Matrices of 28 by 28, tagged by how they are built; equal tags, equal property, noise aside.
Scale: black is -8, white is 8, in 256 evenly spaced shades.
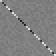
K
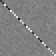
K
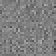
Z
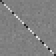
K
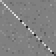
K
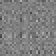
Z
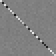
K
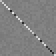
K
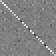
K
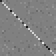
K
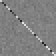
K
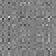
Z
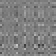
Z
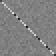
K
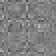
Z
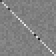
K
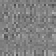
Z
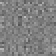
Z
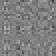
Z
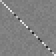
K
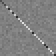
K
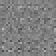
Z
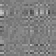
Z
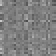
Z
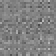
Z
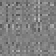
Z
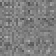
Z
